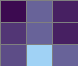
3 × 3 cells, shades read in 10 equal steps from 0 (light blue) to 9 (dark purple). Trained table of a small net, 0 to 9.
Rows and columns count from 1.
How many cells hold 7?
1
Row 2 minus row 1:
-2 0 0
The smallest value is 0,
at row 3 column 2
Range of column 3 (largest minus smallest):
3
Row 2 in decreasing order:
8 7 5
